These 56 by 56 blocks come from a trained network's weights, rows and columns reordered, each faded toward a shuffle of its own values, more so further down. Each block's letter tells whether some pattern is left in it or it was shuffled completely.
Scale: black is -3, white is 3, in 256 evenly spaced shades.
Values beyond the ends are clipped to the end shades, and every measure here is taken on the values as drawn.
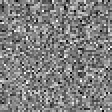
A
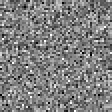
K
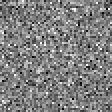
K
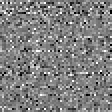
A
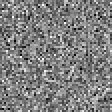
K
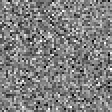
K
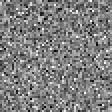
K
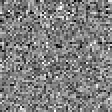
A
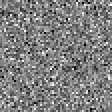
K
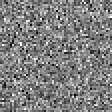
K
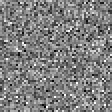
A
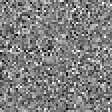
A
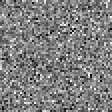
K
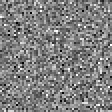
K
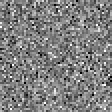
K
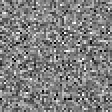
A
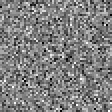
K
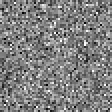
K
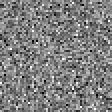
K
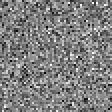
K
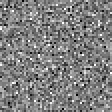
K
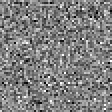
A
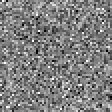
K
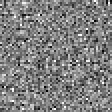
A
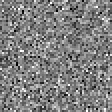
K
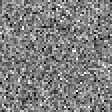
K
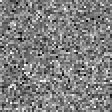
K
